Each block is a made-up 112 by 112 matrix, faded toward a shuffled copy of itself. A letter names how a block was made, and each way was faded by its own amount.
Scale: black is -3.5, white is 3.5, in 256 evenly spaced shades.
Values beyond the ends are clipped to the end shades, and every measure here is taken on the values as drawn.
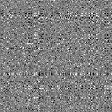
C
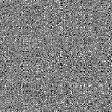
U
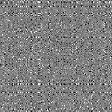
C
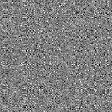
U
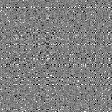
C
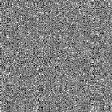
U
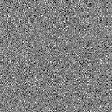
U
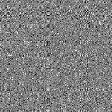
U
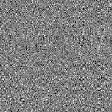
U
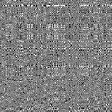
C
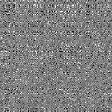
C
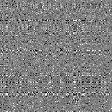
C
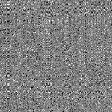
U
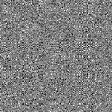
U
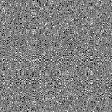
U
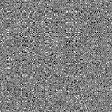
U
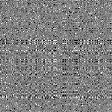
C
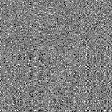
U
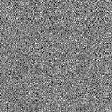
U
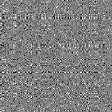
C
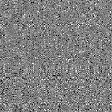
U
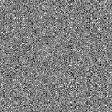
U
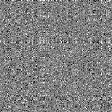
U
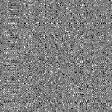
U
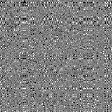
C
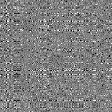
C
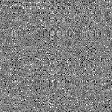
U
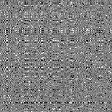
C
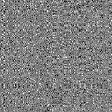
U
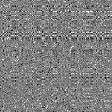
C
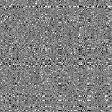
C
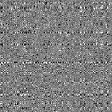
C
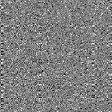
U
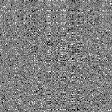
U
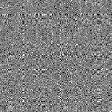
C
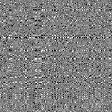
C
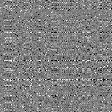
C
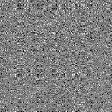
U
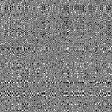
C
